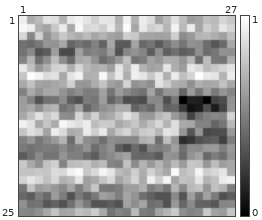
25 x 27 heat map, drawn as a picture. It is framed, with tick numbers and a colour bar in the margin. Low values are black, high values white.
Histogram: bell-shaped. Stripes: horizontal, repeating 4 times. Ninth with the lowest average: middle right. Average level on the scale: 60%. Odd patch: lower, in the middle right. Odd rows or columns: none.
